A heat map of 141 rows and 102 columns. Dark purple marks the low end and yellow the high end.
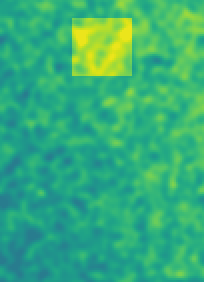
Ninth with the highest average: top middle. Ninth with the lowest average: bottom left. Slope: up to the top right. Odd patch: higher, in the top middle. Stripes: none.
